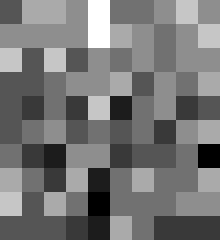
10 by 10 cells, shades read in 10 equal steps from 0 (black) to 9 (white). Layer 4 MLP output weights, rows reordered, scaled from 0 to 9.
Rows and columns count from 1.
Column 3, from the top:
6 5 7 4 4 5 1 2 6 3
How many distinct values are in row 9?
6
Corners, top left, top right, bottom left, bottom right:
3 5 3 2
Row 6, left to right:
3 4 5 3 4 3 4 2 5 6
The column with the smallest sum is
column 2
